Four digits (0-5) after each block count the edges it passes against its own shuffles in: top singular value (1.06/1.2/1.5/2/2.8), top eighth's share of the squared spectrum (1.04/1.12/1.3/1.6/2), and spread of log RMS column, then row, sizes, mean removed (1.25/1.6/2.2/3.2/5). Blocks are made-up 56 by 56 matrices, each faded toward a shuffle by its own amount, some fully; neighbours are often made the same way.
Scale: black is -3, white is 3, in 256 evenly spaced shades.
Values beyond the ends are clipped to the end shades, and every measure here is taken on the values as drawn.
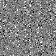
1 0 2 0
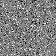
0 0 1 0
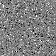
0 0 0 0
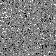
1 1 1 0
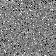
0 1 0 0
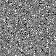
0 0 1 0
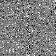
1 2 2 0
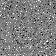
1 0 0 0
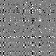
4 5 3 3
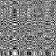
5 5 3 3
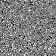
0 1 0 0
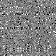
3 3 1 2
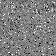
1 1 0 0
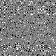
3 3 1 2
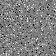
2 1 0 0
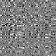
4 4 2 3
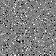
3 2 0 1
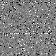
3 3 0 1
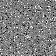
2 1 0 0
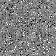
3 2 0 0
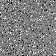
1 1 0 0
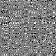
4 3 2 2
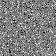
1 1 0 0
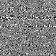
3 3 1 2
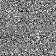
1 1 0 3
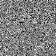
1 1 0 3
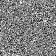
0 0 0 1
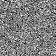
0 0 0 1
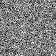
0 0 0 0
